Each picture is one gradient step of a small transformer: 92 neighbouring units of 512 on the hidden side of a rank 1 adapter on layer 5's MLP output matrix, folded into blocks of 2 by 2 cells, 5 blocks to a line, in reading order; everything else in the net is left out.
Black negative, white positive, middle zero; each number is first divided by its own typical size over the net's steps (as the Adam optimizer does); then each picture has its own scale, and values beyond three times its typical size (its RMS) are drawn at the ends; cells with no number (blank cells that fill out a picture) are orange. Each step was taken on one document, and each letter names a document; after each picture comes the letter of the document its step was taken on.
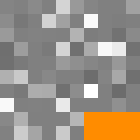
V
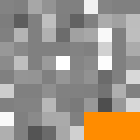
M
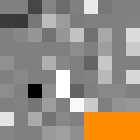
M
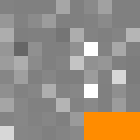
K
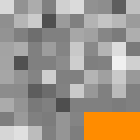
V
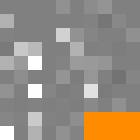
K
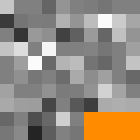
M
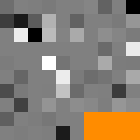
M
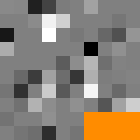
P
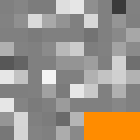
V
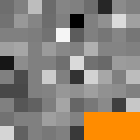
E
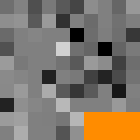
V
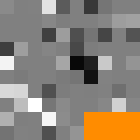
E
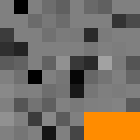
P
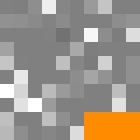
E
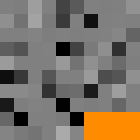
V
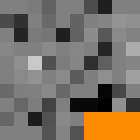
M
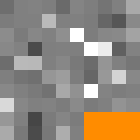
K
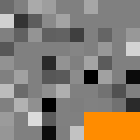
M
